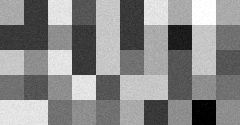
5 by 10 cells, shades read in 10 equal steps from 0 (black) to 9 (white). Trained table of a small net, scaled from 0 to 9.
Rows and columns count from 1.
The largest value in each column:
8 8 8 8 7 7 8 6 9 6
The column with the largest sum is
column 3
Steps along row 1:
down up down up down up down up down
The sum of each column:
27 20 30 20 28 21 29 18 28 22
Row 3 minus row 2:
5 3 3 0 0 2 0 2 0 -1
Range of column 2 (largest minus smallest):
6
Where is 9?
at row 1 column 9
